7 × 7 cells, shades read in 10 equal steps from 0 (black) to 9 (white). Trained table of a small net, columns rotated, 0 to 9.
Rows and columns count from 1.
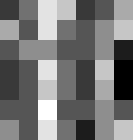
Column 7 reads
6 7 1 0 0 3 7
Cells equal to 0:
2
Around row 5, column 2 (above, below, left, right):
3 3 2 7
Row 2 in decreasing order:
8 7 6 5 4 3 3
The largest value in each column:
6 5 9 7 3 7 7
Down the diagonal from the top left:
2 3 5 4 2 5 7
